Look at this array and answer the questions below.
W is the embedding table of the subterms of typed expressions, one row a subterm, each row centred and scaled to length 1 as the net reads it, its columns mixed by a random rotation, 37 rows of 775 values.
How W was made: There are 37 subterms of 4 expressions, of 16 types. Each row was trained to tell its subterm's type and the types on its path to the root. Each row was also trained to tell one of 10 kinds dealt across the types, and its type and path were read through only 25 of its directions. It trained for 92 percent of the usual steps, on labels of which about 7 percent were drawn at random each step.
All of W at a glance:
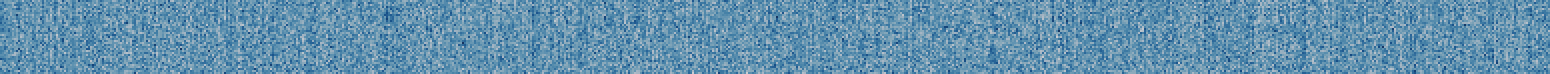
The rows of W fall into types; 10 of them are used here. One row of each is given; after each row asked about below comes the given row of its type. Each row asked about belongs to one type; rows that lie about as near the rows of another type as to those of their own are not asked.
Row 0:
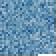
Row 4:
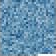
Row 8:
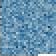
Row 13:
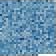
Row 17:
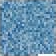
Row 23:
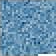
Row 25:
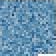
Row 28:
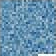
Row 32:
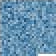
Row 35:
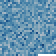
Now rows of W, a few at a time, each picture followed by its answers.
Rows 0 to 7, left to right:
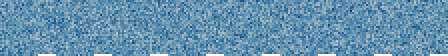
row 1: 8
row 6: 23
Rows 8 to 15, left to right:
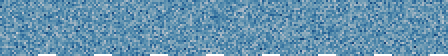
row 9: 8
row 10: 8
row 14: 17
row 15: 32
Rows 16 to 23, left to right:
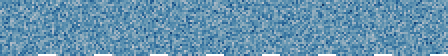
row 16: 28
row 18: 17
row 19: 23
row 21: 35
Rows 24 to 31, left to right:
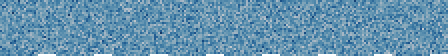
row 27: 23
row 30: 13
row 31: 17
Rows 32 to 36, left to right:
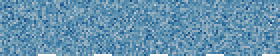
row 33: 4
